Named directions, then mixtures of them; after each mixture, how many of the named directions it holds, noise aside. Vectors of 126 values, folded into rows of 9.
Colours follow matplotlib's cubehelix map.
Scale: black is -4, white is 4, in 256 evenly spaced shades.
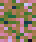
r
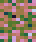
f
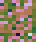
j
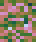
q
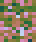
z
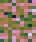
one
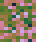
two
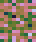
one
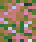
two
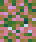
two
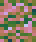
one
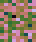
one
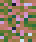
three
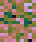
two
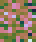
three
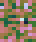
three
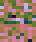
three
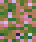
three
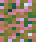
two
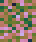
two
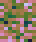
one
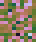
one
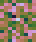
two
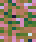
three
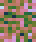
three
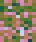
one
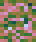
one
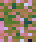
three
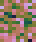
two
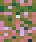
one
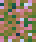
two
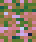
three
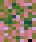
three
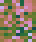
two
